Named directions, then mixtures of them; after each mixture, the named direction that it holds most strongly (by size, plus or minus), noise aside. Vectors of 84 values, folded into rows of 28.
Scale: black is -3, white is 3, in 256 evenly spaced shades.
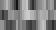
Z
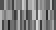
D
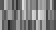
D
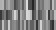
D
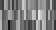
D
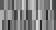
D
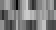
Z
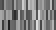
D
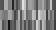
D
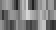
Z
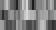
Z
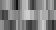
Z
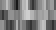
Z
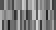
D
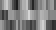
Z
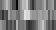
Z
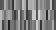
D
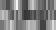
Z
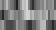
Z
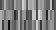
D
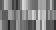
Z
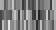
D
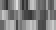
Z
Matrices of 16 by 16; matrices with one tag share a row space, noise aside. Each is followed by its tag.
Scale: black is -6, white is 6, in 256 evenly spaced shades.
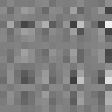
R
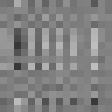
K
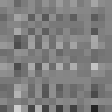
K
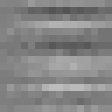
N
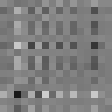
K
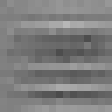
N
